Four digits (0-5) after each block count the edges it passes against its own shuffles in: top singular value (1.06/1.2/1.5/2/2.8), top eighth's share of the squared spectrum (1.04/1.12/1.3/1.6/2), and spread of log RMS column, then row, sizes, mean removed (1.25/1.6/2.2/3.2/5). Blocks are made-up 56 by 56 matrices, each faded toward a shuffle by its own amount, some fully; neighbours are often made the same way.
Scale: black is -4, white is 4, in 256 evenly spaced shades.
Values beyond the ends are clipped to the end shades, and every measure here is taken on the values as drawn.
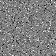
2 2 0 0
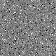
2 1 0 0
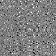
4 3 1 1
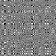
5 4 3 3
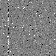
3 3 1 0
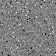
0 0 0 0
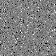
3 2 1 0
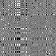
5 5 3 3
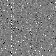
2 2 1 0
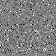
3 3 1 1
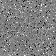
0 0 0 0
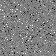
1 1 0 0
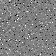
0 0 0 0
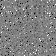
2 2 0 0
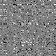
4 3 1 2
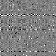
4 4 2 3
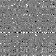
4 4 0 2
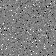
0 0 0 0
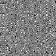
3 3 2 1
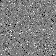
1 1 0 0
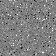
2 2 0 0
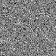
3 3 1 1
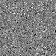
3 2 0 1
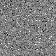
2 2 0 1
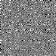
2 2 2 3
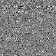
2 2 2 2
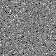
0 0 0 0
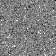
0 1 0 0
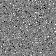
0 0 0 0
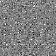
1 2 2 2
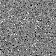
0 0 0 0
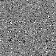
1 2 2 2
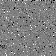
2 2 0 1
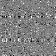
4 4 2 2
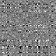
4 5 2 3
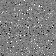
2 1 0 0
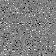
3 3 0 2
